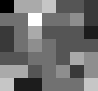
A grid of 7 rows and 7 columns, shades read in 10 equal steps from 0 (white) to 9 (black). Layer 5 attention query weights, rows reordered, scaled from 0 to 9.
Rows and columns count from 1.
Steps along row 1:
down same down up same up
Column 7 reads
7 7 8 6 4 4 2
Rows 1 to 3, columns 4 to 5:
2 6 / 5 5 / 6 6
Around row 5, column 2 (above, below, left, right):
5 3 6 5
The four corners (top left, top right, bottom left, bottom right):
9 7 2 2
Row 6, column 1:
3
